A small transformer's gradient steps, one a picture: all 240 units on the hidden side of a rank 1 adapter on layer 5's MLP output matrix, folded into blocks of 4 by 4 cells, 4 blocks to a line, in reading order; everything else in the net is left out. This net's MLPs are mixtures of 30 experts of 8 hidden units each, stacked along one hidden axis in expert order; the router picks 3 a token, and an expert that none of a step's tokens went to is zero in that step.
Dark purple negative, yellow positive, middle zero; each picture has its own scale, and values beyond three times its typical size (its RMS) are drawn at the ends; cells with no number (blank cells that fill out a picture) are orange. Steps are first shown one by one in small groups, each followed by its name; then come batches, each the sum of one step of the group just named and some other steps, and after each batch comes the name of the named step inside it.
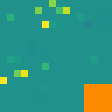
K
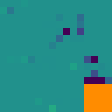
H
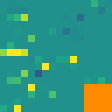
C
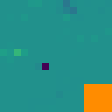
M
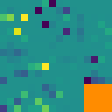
H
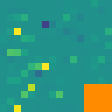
C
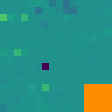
M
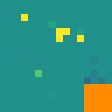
H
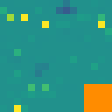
C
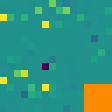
K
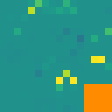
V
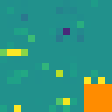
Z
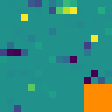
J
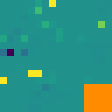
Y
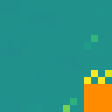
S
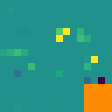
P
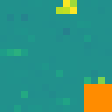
Z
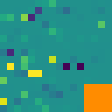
Y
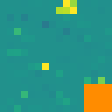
Z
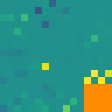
S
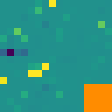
Y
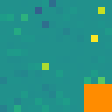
Z
